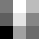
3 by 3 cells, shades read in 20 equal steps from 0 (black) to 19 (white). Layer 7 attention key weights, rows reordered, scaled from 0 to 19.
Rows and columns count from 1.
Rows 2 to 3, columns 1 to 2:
7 17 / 0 12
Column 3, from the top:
14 10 8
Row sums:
42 34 20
